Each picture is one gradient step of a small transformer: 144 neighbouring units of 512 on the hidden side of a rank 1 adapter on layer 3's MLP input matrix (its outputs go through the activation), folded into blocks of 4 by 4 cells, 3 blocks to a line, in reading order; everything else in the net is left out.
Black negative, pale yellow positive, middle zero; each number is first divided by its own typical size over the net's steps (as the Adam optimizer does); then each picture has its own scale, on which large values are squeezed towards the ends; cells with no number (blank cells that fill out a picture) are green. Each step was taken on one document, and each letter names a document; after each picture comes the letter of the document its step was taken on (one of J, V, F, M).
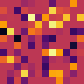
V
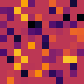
V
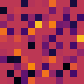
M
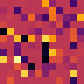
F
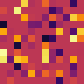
F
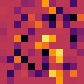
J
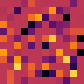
V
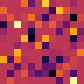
J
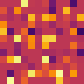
V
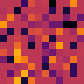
M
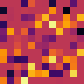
M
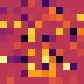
J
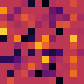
J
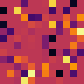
M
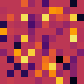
J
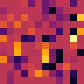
J
